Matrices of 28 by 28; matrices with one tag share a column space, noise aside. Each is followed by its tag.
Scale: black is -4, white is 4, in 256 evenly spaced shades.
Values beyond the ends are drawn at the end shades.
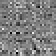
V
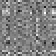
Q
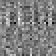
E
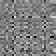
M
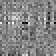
E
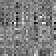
E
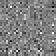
V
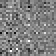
V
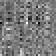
E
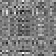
Q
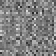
Q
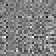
M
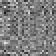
Q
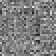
Q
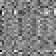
Q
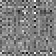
Q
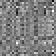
Q
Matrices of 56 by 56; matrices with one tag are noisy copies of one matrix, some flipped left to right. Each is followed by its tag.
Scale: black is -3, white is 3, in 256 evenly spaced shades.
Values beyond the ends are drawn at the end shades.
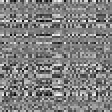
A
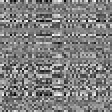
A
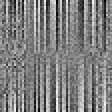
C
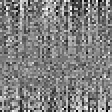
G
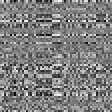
A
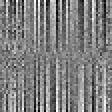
C
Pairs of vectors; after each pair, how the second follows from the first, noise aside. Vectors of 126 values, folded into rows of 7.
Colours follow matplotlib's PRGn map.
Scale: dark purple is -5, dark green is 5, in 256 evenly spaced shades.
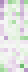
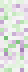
shuffled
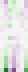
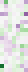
shuffled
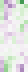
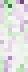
negated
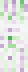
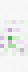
partly zeroed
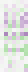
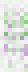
negated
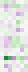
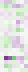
negated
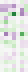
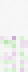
partly zeroed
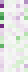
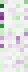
negated
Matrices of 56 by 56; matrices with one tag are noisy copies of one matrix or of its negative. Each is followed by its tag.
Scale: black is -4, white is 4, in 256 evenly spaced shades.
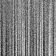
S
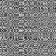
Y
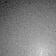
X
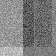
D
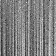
S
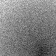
X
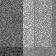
D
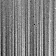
S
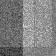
D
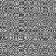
Y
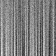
S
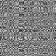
Y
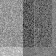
D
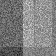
D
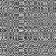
Y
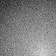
X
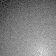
X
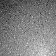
X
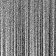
S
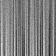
S
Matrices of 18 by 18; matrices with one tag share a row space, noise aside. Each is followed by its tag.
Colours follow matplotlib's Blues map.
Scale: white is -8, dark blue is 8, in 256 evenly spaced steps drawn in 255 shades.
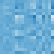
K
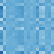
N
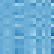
K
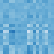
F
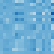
K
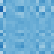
N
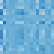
N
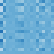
N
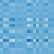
F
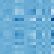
K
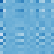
N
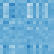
F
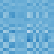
F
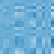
K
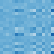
K
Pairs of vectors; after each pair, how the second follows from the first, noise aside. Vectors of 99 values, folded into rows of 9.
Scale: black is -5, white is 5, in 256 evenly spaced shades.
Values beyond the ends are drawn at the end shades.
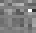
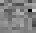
negated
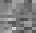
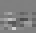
partly zeroed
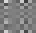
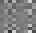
reversed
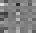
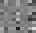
reversed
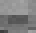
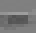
partly zeroed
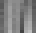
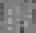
partly zeroed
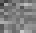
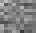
negated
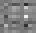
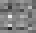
reversed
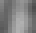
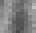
negated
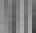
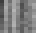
reversed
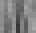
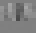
partly zeroed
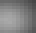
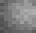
reversed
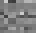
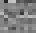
negated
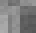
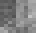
reversed
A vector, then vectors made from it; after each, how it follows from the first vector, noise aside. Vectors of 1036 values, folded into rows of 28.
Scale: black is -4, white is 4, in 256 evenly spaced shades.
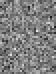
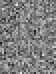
wrapped around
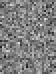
reversed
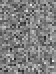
wrapped around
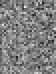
wrapped around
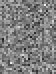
wrapped around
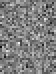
reversed
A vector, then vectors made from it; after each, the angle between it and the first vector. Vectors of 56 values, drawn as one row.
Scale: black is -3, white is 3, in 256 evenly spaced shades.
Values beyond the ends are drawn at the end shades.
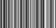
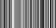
partly aligned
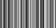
nearly parallel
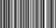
nearly parallel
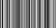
partly opposed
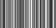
partly aligned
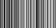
partly aligned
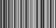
nearly parallel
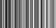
partly aligned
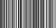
partly aligned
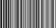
partly aligned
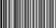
partly aligned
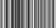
orthogonal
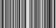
partly opposed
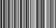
nearly parallel
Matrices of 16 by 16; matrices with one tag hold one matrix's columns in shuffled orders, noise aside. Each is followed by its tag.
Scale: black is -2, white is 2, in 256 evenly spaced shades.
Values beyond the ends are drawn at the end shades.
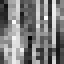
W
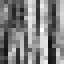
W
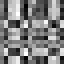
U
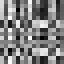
U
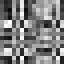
U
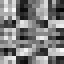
U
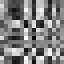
U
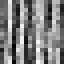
W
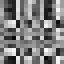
U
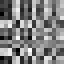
U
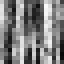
W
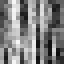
W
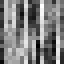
W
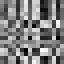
U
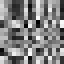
U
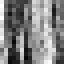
W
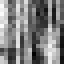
W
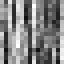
W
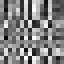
U
